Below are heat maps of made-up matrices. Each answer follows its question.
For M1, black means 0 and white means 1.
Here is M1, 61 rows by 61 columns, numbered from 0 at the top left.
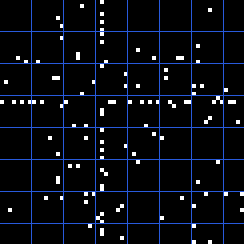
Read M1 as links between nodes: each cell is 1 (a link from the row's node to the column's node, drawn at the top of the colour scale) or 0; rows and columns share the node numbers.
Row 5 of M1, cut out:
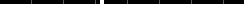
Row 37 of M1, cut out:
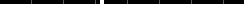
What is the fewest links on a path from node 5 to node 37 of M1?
2
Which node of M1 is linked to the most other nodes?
node 25
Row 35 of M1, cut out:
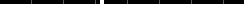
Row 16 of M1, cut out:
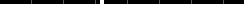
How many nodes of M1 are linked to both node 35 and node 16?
1
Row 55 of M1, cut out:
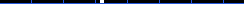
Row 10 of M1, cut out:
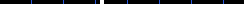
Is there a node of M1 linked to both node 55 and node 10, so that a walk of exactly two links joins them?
yes
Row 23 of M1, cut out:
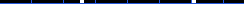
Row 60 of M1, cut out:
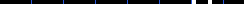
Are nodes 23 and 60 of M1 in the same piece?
yes
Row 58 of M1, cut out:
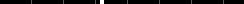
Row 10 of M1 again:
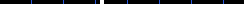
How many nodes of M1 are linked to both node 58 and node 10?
1
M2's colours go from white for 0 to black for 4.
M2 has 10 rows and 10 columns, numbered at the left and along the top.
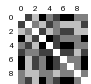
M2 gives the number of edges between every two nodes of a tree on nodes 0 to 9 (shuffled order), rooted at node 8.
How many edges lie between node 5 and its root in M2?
1
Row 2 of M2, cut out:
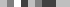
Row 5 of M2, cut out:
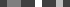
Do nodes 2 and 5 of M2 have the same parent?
yes
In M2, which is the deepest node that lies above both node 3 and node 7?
1
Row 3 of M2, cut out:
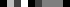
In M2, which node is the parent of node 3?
1
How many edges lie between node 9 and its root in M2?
2
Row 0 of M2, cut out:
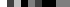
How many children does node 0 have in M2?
0
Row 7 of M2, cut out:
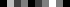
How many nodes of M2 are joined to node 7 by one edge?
1
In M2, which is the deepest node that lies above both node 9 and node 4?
2
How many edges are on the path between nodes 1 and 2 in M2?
2
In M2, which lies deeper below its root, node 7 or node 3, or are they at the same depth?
the same depth
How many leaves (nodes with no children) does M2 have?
7
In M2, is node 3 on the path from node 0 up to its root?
no
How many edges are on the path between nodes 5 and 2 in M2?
2
